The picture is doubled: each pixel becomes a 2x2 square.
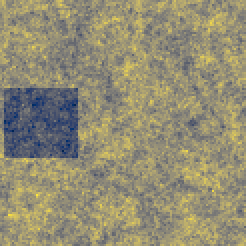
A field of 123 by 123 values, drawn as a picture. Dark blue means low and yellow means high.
Grain: blotchy. Average level on the scale: 60%. Odd patch: lower, in the middle left. Ninth with the lowest average: middle left.
